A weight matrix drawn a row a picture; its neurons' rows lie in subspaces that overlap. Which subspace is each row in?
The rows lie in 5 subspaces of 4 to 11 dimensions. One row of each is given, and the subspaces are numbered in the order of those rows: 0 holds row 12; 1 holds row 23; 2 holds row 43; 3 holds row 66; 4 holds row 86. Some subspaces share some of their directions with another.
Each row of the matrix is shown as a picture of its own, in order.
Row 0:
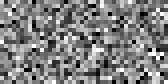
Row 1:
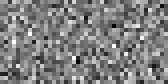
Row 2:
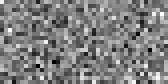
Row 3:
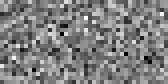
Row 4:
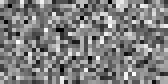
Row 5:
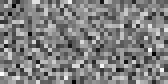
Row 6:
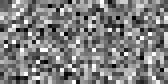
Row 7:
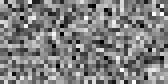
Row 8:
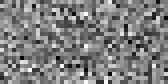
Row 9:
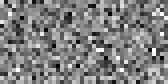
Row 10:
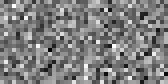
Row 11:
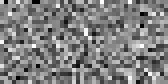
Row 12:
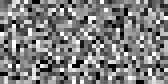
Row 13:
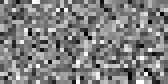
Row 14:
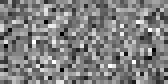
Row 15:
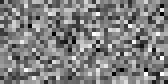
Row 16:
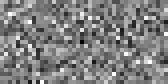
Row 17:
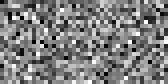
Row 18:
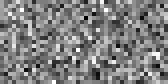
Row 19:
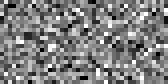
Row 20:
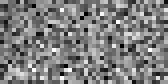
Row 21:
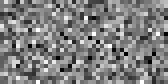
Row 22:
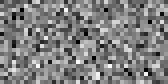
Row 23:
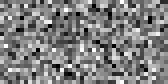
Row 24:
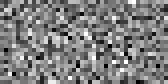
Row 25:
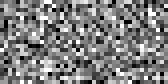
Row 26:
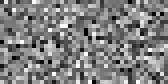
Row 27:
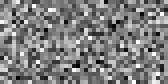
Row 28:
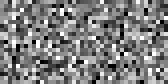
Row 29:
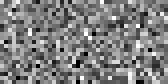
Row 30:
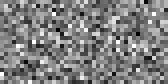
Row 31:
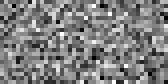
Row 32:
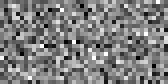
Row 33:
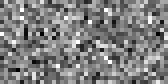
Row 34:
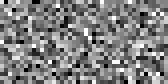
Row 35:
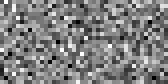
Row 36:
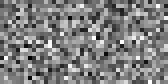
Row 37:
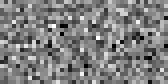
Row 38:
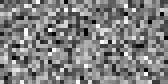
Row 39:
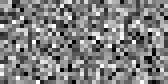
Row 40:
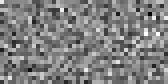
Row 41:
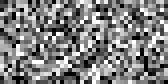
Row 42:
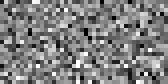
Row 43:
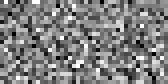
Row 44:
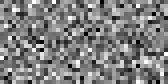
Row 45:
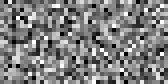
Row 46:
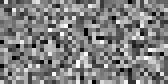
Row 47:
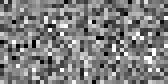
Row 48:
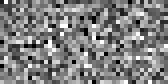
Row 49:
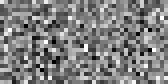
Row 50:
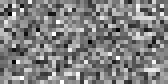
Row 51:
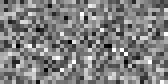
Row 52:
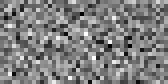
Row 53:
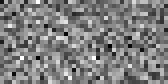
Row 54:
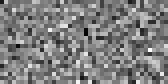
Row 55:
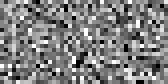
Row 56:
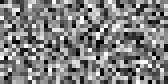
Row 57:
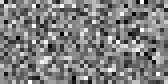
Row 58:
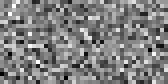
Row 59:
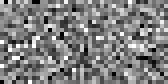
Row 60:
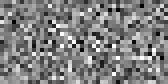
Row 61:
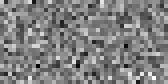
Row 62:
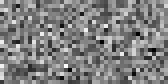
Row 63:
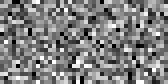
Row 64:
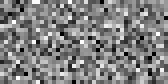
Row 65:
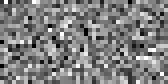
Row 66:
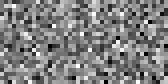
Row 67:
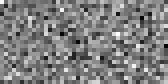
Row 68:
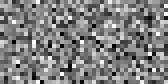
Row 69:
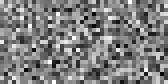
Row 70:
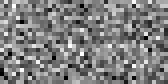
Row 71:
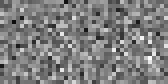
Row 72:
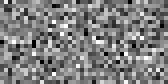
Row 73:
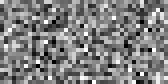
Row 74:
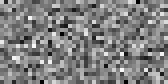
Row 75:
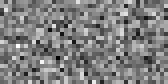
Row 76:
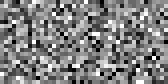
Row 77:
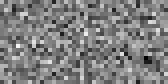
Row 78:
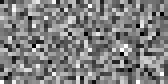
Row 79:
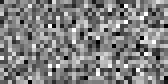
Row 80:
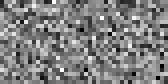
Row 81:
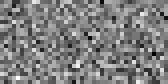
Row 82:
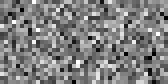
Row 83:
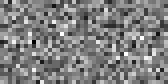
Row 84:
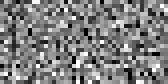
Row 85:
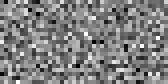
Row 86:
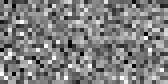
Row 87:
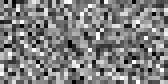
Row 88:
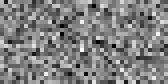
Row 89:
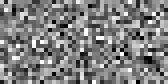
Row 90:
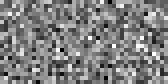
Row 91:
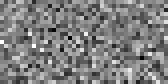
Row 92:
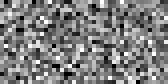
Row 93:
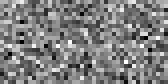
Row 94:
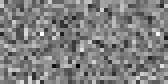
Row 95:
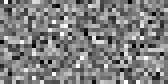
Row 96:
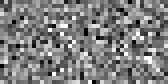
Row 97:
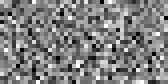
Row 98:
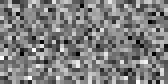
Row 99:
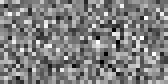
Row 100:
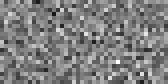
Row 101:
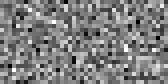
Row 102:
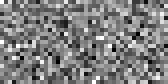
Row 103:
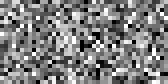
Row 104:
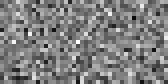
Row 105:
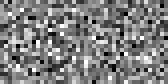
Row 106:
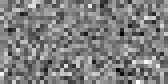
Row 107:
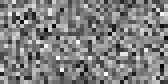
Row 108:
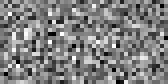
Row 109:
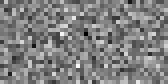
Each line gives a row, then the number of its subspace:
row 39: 1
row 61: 1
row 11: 2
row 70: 4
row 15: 1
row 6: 1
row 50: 1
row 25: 3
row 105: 1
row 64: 2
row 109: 2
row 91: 1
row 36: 4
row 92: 1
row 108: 1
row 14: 2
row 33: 1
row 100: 3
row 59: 2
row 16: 3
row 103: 1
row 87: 4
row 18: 1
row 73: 2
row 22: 1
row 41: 1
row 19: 3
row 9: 1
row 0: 1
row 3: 1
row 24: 2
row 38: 1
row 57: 3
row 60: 1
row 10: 3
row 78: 3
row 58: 4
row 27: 3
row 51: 4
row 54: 0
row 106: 3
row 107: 3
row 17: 3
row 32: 3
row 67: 3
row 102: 2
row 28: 1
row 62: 3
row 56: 3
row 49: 2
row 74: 1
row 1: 0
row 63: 1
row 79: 3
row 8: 3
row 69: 1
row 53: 2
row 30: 3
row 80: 3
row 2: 2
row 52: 2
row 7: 1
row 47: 2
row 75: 3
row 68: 1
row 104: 1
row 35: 4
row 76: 3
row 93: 4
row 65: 2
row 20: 3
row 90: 3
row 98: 3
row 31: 1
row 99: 3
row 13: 1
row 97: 2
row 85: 0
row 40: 3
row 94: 1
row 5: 4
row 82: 1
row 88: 1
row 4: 3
